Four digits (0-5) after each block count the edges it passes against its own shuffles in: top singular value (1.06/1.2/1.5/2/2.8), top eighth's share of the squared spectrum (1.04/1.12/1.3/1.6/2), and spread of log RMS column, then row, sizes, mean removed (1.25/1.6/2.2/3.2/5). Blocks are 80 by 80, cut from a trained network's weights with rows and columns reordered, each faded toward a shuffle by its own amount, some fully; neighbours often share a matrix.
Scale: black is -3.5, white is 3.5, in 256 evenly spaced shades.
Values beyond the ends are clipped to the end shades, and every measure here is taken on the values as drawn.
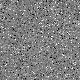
0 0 0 0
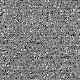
2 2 2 0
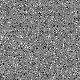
1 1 1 0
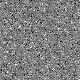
1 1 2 0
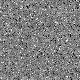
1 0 0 0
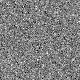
0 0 0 0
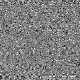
3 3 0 2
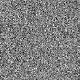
3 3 1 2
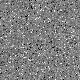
0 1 0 0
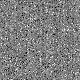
1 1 0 0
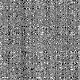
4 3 0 3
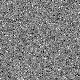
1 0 0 0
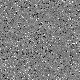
0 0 0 0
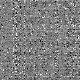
2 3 3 0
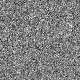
1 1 0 0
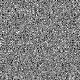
3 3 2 1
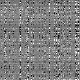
4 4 4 1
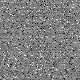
1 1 1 0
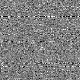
4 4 0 3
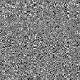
3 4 2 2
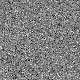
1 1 0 0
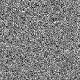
3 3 1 1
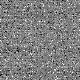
2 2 2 0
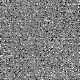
1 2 2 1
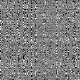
3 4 4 1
